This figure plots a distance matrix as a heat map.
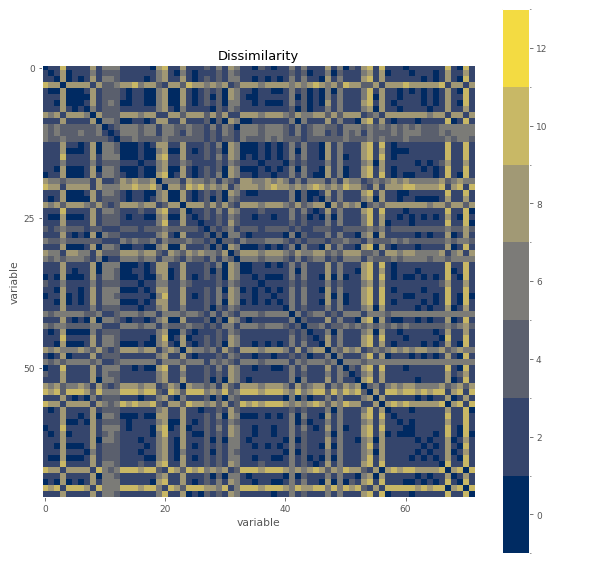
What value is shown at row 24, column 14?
2
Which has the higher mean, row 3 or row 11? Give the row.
3
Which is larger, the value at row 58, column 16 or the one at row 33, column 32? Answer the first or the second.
the second
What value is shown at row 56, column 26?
8
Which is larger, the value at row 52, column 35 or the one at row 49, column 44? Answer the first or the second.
the second
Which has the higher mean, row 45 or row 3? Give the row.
3
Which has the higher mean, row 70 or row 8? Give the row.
70
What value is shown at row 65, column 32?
6
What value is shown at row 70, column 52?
10
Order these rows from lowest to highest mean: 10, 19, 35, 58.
35, 58, 10, 19
